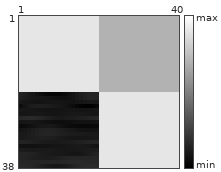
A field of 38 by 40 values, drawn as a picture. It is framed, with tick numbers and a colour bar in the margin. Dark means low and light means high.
It is made of 2 by 2 panels. Panel 1,1: very high, flat. Panel 1,2: high, flat. Panel 2,1: very low, streaked across, faint in contrast. Panel 2,2: very high, flat.
